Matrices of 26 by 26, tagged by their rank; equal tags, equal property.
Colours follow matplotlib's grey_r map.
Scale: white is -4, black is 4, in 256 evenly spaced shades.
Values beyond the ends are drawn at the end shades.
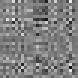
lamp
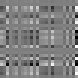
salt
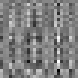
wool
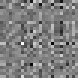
lamp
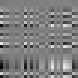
salt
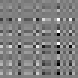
salt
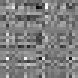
lamp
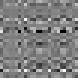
wool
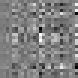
wool
